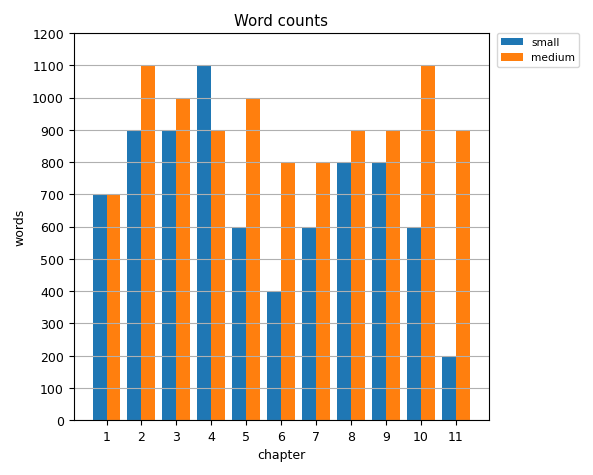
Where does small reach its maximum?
4
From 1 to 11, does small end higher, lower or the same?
lower
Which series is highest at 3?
medium
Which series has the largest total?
medium
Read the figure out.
Title: Word counts
x-axis: chapter, ticks 1 2 3 4 5 6 7 8 9 10 11
y-axis: words, ticks 0 100 200 300 400 500 600 700 800 900 1000 1100 1200
Legend: small, medium
Values:
small: 700 900 900 1100 600 400 600 800 800 600 200
medium: 700 1100 1000 900 1000 800 800 900 900 1100 900
